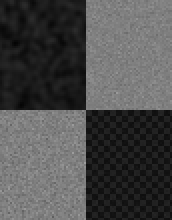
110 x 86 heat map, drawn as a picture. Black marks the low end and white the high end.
The table splits into 2 rows of 2 panels. Panel 1,1: very low, blotchy, faint in contrast. Panel 1,2: middling, fine-grained, faint in contrast. Panel 2,1: middling, fine-grained, faint in contrast. Panel 2,2: very low, checkered, faint in contrast.
